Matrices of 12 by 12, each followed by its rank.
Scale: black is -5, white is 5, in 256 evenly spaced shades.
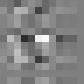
two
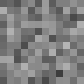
full rank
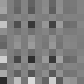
one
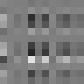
one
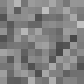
full rank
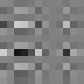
one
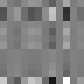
one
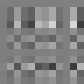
one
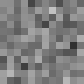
full rank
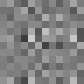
two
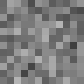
full rank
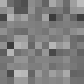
two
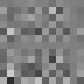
two
